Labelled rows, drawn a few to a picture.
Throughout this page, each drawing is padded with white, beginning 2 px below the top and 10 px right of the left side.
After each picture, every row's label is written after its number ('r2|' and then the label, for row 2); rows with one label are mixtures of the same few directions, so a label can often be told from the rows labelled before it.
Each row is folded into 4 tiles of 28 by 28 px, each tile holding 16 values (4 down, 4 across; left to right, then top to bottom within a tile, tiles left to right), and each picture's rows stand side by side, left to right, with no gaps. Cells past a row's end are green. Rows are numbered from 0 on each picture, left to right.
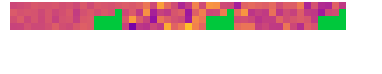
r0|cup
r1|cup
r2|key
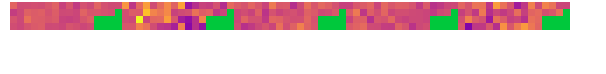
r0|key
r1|key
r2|cup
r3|key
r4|cup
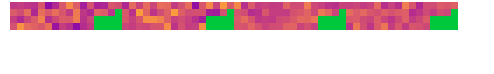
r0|cup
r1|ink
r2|ink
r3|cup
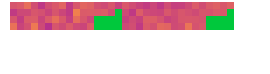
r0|cup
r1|key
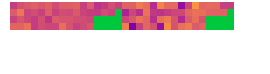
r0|key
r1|cup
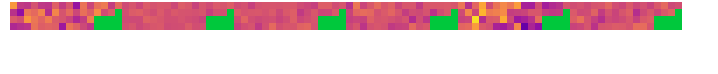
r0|key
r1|ink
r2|cup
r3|ink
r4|key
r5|cup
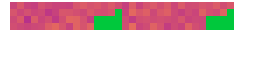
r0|key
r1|ink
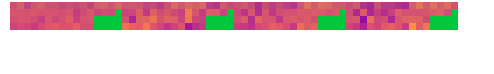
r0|cup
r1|cup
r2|key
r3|key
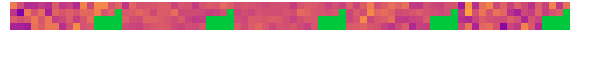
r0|key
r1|ink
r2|cup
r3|key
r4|ink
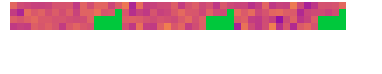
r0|key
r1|ink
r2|cup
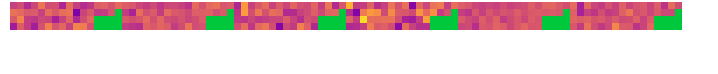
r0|cup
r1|key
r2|ink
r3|key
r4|key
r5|ink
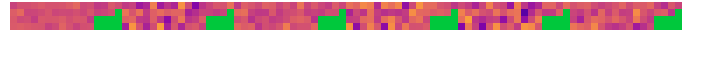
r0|key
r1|cup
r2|key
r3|cup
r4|cup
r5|cup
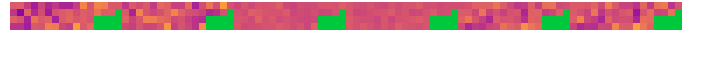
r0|key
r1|ink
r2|ink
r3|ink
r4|cup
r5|cup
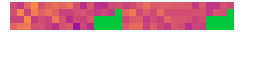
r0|key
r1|key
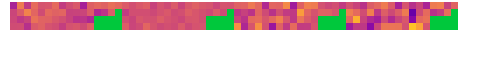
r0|ink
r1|cup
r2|cup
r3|cup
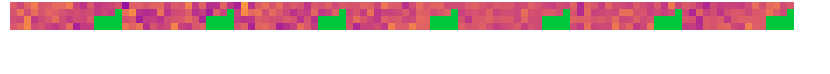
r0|key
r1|key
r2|ink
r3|cup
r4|cup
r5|ink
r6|key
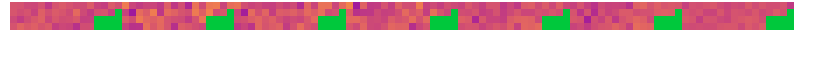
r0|cup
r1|key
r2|key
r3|ink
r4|key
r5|key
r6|key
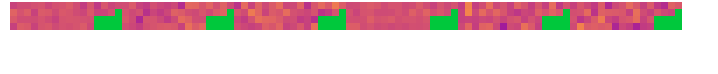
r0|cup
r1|key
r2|ink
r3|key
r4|ink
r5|cup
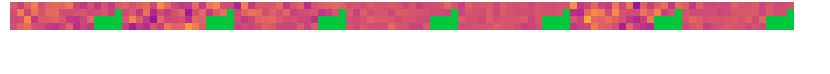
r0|key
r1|cup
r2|ink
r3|ink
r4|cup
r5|key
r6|ink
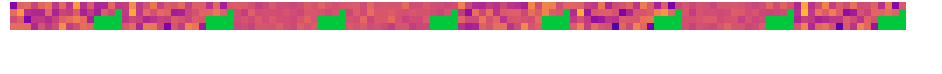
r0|key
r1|ink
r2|key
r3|key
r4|key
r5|ink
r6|ink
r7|ink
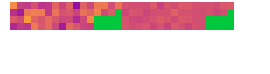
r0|key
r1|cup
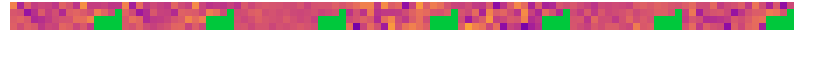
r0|ink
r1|ink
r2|ink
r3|cup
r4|cup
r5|key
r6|ink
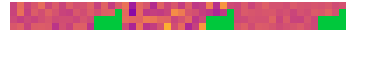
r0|ink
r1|ink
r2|ink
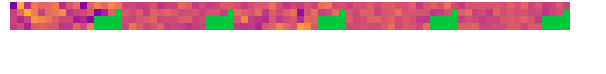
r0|ink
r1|cup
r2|cup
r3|ink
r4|key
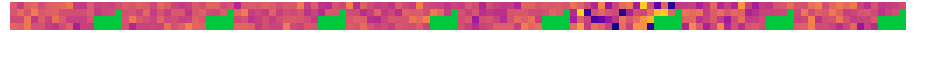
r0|key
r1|cup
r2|key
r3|ink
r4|key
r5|ink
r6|cup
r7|key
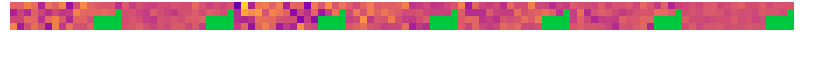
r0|cup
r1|ink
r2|ink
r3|key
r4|ink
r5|ink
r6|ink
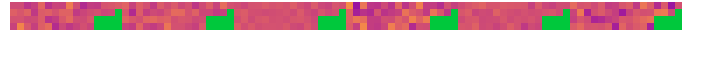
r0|cup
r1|ink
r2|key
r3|ink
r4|key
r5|ink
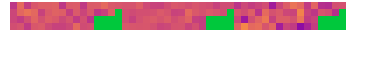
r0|ink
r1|cup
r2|cup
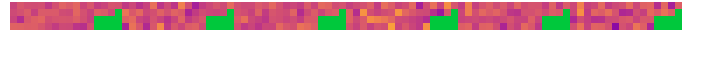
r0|cup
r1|cup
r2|cup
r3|ink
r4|ink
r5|ink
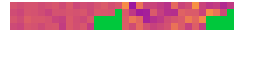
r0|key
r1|ink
